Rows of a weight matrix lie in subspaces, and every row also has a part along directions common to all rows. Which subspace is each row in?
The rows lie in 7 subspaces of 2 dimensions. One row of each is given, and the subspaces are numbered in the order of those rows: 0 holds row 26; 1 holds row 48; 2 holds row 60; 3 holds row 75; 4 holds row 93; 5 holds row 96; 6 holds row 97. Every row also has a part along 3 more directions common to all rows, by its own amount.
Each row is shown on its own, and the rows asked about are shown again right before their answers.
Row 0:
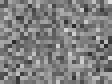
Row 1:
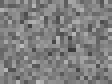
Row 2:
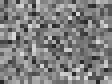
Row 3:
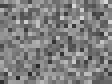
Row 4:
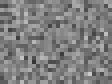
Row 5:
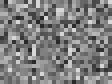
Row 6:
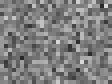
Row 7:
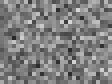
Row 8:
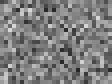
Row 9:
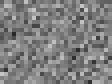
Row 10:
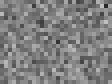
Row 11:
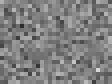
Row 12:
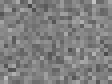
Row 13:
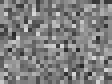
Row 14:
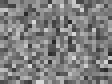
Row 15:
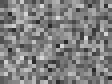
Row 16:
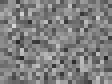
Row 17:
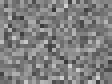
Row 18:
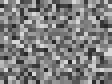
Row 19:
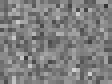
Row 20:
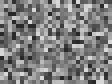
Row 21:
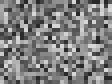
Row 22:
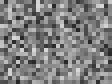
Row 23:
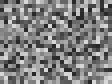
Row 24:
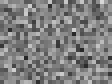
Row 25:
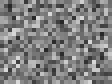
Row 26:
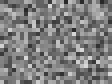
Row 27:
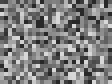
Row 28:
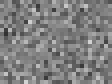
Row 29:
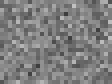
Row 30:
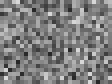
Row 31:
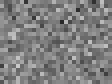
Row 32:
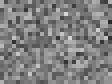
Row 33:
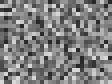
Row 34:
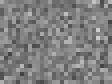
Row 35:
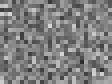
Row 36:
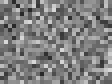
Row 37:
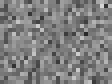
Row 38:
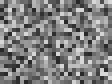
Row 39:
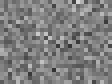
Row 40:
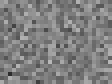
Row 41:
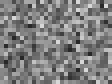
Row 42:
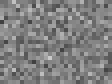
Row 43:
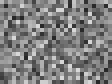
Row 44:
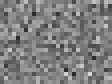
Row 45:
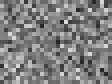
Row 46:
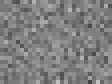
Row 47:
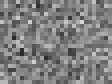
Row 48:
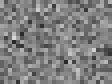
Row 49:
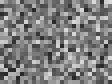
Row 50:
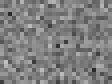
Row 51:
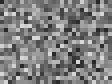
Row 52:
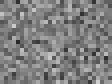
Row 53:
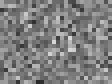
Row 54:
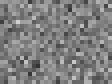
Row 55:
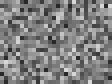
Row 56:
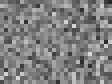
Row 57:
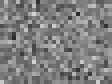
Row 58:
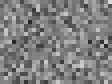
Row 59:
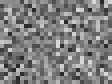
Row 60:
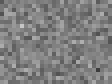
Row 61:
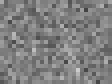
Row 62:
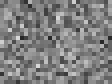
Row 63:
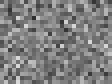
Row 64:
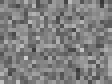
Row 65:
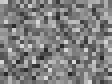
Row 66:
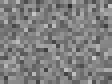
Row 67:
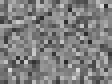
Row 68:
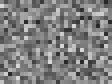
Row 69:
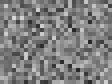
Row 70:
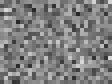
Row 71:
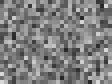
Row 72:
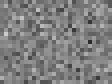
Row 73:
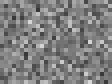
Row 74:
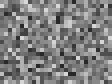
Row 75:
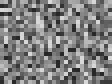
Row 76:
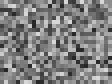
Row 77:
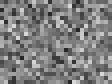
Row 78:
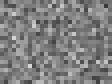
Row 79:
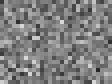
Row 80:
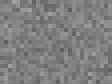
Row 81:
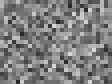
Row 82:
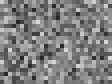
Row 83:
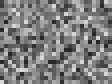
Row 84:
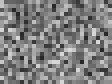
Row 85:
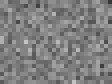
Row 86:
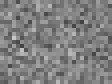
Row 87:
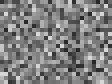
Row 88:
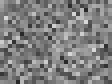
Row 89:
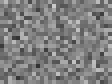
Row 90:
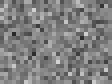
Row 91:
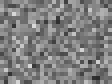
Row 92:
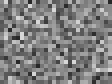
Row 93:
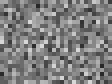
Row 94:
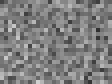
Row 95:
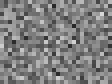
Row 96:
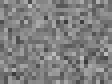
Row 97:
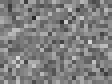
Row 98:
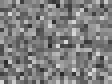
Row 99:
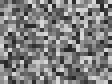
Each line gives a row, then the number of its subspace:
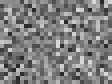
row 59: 6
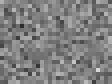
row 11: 2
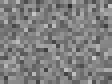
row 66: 1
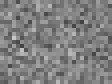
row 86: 5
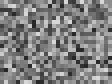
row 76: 0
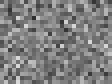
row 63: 6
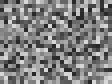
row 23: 1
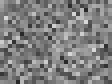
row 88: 1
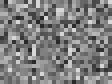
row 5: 4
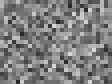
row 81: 1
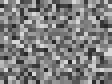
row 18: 1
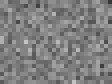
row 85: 4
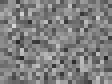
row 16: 5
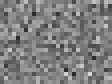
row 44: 1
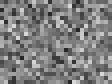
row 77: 6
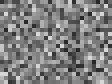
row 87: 2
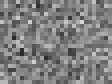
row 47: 5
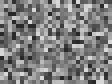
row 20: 2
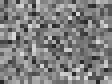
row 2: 1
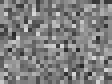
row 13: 1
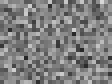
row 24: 0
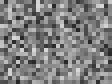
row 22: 6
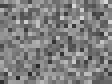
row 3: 0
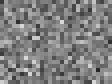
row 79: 2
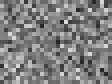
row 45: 6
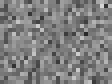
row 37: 6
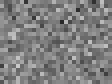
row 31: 6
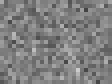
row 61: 5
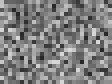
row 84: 3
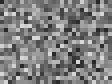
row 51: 2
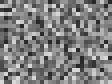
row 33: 3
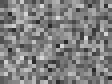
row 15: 3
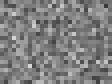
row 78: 0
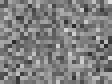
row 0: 4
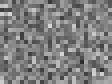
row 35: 3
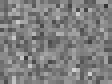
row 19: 3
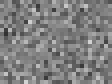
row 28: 4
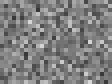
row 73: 4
